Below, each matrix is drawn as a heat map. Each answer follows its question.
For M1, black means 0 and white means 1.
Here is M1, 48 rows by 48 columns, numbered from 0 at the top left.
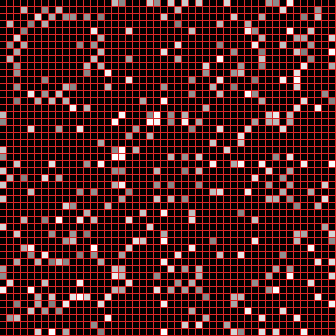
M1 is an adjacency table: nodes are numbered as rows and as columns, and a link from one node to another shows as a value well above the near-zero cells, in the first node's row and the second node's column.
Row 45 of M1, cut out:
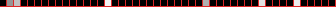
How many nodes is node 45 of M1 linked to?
6
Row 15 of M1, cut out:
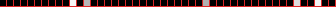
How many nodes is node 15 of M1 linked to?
5
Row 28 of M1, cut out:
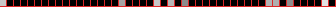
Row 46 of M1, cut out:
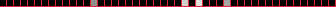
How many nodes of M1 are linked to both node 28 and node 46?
1
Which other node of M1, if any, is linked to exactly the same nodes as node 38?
node 22
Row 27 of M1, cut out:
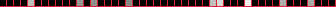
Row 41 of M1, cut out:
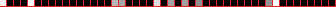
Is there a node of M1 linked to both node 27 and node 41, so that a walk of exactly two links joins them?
yes
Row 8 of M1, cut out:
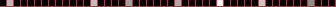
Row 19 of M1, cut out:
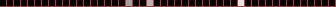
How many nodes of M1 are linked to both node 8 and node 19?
1
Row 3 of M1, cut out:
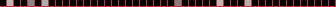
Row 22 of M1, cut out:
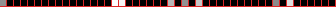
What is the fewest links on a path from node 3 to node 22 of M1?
3
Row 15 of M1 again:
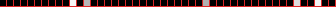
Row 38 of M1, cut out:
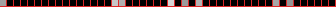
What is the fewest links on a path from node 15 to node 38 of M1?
5
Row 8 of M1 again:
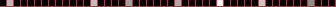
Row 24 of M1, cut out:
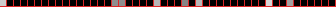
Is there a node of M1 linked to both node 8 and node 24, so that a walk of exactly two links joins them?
no
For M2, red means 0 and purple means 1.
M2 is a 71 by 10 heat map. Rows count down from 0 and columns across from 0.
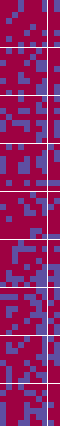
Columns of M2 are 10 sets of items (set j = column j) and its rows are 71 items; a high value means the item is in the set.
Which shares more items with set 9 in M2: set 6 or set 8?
set 6
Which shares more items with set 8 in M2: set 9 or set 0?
set 9
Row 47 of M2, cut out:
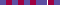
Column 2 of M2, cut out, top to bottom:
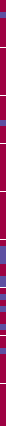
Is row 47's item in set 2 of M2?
yes
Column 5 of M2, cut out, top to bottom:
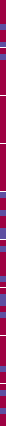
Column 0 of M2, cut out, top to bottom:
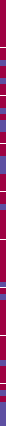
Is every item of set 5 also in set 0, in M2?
no
